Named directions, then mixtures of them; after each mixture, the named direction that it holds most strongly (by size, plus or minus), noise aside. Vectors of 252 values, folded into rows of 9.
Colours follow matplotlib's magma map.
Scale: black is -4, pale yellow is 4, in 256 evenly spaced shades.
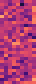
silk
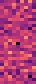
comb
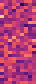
silk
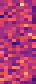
silk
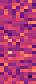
comb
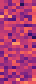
silk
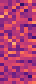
silk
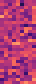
silk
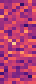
silk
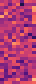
silk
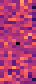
comb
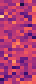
silk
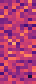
comb
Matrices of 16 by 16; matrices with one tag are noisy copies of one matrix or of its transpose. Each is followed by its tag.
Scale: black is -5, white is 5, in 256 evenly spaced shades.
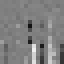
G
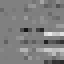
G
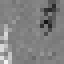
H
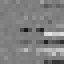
G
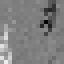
H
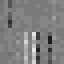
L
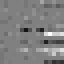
G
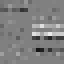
L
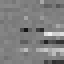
G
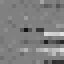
G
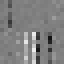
L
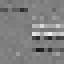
L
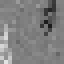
H
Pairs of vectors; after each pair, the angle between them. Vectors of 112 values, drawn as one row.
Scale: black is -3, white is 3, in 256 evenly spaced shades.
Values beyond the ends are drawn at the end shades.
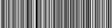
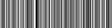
nearly parallel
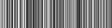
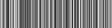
orthogonal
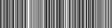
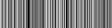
nearly opposite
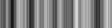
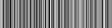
orthogonal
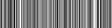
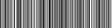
orthogonal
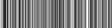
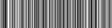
partly aligned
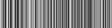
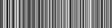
nearly opposite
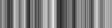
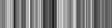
nearly opposite
